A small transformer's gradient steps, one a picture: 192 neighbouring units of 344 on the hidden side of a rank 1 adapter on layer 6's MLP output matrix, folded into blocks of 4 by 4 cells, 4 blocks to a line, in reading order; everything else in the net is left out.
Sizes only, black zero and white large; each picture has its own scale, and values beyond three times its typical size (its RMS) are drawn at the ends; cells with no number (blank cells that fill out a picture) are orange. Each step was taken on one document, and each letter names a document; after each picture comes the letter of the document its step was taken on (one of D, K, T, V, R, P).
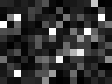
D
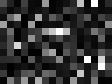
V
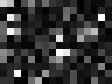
D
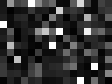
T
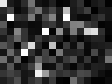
V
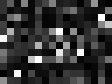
D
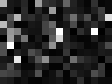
V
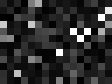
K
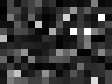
D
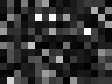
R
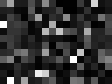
R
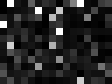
T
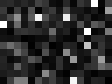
R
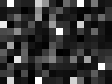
V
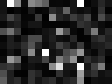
T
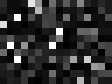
T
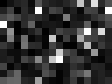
K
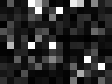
T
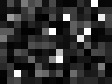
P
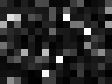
R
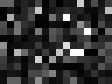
D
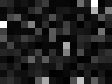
R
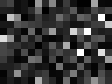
K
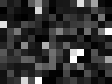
K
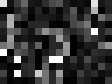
V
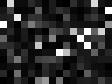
K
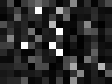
T
